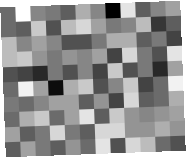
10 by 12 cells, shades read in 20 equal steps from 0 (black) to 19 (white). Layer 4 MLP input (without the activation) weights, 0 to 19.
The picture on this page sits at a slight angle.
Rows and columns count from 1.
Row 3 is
14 10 12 10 6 6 9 13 13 7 9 5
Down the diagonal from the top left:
8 7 12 9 6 15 11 15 11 14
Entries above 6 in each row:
11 10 9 10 5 9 11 12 12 10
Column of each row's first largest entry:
2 6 1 12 8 2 9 6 4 7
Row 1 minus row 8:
0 6 -5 1 -5 -4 3 -15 6 -3 -1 0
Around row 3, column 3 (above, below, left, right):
15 11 10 10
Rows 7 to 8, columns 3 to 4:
10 12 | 15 8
